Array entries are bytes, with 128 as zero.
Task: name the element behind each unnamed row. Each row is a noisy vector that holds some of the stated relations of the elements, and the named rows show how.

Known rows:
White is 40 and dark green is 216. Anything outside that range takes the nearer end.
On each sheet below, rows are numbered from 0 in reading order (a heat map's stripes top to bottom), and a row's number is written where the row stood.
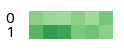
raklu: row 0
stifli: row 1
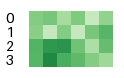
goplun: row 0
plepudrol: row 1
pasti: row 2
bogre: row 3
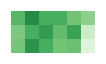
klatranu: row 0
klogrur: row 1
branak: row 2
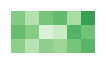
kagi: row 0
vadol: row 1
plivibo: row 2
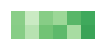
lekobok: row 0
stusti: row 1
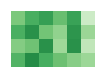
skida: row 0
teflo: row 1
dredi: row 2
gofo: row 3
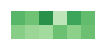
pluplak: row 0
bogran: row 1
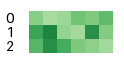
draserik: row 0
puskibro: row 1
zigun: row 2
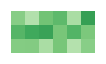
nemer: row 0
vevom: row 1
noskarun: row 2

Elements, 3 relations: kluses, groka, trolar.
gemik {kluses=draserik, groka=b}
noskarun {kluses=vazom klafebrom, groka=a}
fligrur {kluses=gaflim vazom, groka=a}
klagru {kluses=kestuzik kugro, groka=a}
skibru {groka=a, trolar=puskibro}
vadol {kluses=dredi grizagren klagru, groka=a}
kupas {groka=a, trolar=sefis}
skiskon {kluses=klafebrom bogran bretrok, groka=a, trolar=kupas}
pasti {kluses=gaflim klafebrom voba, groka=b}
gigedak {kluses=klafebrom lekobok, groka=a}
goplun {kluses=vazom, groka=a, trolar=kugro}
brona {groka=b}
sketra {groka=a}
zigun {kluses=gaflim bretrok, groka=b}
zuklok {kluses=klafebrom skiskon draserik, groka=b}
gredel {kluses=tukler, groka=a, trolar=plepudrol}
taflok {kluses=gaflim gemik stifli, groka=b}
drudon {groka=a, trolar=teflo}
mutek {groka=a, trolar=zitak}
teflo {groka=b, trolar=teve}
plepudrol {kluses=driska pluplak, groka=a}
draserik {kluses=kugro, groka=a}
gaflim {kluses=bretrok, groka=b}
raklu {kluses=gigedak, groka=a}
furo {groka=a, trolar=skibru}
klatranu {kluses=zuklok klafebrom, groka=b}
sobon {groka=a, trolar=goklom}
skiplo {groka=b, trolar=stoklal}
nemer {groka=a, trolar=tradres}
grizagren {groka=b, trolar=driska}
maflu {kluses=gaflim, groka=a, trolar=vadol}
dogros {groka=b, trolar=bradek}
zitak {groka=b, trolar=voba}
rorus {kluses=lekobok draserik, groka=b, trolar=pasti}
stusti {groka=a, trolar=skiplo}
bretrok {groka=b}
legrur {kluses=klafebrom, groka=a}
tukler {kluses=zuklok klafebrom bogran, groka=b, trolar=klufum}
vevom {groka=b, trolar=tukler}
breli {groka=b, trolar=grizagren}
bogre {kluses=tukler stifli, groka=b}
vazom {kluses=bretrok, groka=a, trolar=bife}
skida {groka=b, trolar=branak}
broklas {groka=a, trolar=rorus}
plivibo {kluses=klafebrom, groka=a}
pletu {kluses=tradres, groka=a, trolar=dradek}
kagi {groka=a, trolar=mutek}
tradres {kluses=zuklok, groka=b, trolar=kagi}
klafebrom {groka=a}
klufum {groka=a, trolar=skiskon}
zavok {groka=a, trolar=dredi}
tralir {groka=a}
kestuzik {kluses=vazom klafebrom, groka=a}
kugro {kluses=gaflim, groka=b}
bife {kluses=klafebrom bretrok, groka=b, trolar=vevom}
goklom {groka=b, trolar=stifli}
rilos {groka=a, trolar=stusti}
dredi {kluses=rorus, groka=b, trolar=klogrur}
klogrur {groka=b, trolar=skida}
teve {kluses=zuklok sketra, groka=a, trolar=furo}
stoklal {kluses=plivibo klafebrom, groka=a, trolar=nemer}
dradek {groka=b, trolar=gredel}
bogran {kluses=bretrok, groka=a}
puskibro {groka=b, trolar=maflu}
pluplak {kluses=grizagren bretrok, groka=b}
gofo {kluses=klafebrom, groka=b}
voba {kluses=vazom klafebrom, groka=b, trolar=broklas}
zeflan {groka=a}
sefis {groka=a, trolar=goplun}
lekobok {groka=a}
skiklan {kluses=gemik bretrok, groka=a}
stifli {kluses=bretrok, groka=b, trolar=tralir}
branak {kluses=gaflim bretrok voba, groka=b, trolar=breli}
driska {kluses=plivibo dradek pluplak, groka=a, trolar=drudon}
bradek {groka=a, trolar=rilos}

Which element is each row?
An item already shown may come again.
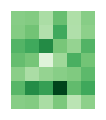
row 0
legrur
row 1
gredel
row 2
voba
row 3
skibru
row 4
gigedak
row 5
tradres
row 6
fligrur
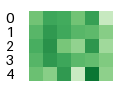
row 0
breli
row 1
tukler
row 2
teflo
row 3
tukler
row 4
grizagren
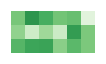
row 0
branak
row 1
driska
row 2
kugro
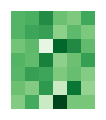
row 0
zitak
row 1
kugro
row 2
teve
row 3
rorus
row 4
gemik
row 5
grizagren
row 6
pletu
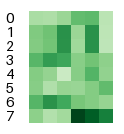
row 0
zavok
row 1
dredi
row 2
dredi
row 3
gaflim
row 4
drudon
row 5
klagru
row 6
bife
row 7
sketra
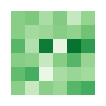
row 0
goplun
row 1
kestuzik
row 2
dradek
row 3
drudon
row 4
maflu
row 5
lekobok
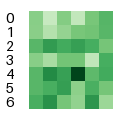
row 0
plepudrol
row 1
klafebrom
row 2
zuklok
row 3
stoklal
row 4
tradres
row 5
bretrok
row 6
teflo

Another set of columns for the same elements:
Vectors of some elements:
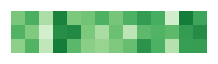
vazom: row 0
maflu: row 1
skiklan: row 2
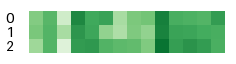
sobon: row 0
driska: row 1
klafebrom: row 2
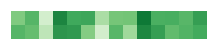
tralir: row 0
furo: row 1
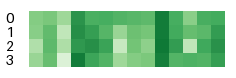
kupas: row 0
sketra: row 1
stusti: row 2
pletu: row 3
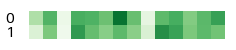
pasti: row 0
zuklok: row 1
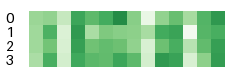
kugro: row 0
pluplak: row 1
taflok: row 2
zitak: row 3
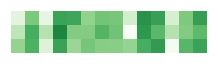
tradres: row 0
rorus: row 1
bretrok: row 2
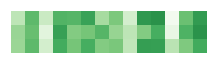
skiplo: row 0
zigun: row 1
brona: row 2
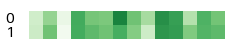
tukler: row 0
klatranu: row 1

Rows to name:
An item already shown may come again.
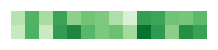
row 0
dredi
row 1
stoklal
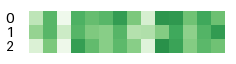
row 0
gofo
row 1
branak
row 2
zuklok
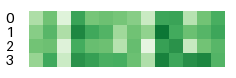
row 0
bogre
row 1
lekobok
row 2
puskibro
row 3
kestuzik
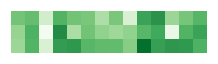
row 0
teflo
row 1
stifli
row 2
klafebrom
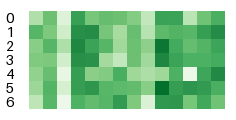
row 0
bogre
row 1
maflu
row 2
lekobok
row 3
teve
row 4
gaflim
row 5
klafebrom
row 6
gofo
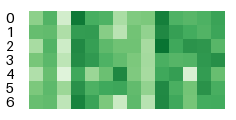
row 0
plepudrol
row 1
drudon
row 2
gigedak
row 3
fligrur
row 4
bife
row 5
goplun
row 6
vadol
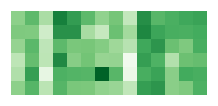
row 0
klagru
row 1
teve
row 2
breli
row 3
gemik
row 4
voba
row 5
grizagren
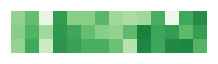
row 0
gaflim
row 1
zavok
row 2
kestuzik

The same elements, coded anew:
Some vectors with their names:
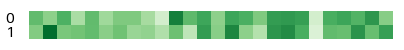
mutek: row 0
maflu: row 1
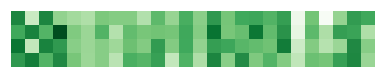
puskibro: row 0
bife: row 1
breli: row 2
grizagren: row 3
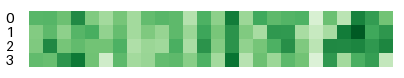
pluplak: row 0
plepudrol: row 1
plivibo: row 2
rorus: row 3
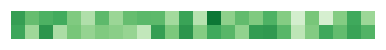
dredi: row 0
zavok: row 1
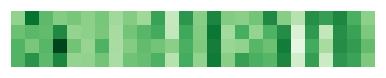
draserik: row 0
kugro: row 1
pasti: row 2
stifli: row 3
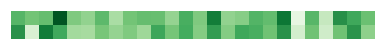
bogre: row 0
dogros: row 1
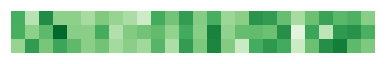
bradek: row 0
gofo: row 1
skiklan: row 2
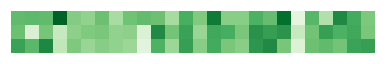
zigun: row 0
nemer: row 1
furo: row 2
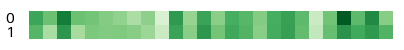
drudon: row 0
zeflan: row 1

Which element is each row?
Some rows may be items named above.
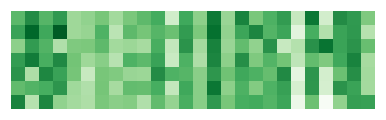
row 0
gaflim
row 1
tukler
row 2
lekobok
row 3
grizagren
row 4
zitak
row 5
gemik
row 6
puskibro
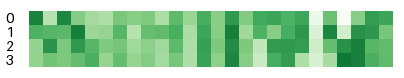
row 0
puskibro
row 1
zuklok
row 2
fligrur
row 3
vadol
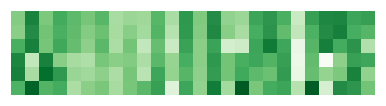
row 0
kestuzik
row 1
klagru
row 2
teve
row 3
puskibro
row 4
teflo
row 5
bretrok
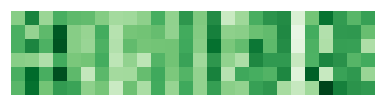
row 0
goplun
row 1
klatranu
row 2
bife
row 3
stoklal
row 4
voba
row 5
driska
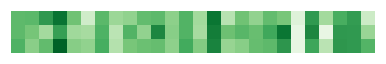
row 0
rorus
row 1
tradres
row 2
klatranu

